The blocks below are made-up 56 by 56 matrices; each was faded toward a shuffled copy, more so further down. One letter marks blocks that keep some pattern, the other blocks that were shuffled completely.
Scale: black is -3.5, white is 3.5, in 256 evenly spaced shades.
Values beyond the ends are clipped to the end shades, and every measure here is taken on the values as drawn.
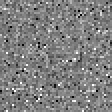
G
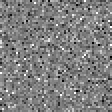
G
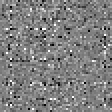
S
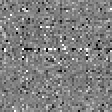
S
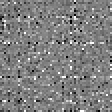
S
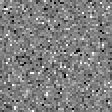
G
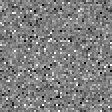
G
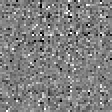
S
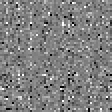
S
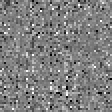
S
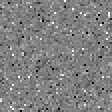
G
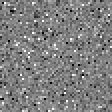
G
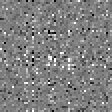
S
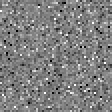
G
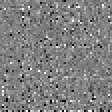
S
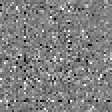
S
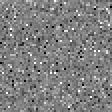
G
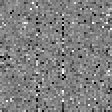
S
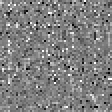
S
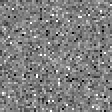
G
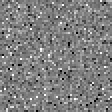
G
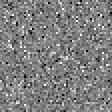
G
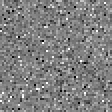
G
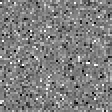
G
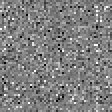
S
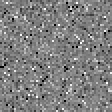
G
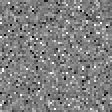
G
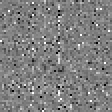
S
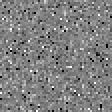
G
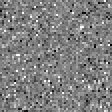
G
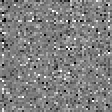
S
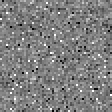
G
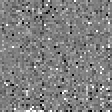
S
